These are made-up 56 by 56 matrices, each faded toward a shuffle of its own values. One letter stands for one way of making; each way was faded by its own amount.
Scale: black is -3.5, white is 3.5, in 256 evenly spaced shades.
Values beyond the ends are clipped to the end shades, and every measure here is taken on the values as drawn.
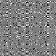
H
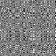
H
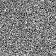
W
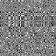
H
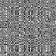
H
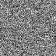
W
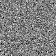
W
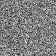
W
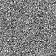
W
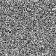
W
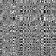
H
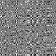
H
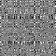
H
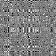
H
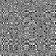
H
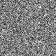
W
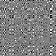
H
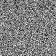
W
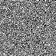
W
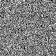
W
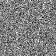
W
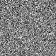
W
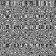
H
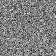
W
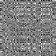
H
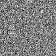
W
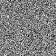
W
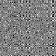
H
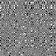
H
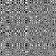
H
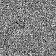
W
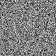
W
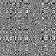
H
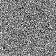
W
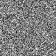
W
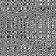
H
